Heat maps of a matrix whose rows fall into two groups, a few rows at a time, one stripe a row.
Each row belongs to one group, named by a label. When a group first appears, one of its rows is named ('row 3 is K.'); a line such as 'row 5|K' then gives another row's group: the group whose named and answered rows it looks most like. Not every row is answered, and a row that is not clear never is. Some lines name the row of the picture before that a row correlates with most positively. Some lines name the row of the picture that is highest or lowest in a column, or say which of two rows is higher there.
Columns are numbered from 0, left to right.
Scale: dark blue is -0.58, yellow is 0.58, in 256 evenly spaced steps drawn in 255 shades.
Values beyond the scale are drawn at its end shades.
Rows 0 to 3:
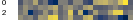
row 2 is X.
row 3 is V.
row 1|V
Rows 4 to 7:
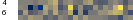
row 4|V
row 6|X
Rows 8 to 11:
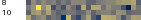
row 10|X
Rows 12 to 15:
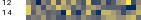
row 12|X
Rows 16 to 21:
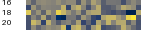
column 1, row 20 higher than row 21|Yes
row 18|V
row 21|V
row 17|V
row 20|X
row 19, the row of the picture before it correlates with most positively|15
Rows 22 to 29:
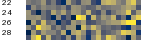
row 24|X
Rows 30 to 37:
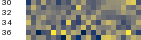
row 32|V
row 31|X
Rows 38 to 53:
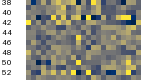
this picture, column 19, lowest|38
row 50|X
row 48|V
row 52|X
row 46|X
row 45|X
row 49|X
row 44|X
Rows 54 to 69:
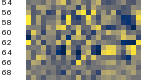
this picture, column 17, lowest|59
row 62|V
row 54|V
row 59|V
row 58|V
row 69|X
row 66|X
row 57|V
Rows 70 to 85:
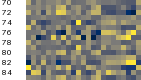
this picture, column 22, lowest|82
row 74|X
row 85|V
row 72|V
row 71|V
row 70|V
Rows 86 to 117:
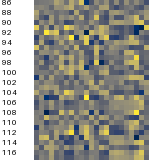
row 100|V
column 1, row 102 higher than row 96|No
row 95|V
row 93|V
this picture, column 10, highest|105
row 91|V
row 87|V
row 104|V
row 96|X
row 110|X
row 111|V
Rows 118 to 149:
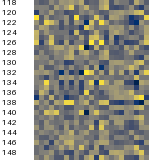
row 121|V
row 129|V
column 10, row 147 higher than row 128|No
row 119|V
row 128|V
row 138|V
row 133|X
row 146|V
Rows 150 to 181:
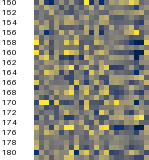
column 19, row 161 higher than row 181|Yes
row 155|X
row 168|V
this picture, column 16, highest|170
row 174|X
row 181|V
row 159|X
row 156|X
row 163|V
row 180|V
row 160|V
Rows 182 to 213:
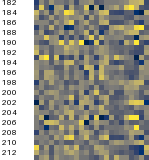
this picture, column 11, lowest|183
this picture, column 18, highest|183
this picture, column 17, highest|187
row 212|V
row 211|V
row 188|X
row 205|X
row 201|V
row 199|X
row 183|X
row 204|V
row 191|V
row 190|X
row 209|V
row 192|V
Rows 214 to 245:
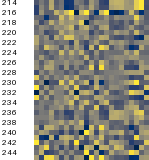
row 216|V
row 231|V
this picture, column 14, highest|216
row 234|V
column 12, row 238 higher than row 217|Yes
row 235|X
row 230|X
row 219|V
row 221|V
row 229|V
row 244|X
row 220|X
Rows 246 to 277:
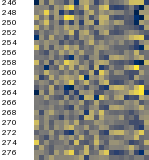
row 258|V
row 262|V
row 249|V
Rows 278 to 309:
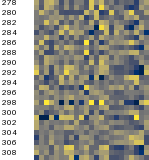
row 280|X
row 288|X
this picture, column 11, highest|298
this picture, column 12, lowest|283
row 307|V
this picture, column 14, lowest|280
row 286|X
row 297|V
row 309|V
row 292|V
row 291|V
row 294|X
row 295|X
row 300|X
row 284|X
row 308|V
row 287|V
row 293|X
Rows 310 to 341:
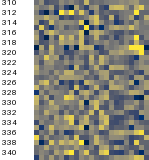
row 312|X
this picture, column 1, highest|315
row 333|V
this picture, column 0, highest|337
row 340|V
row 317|X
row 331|X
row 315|X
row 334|V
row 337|V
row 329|V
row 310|X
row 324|V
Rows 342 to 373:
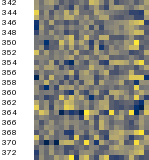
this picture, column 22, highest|364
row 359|X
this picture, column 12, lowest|370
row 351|X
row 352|V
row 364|X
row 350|X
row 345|V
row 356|V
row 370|X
